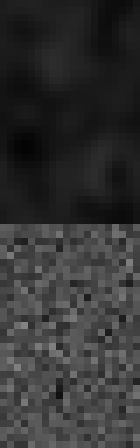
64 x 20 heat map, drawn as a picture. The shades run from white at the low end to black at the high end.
It is made of 2 by 1 panels. Panel 1,1: very high, blotchy, faint in contrast. Panel 2,1: high, fine-grained.
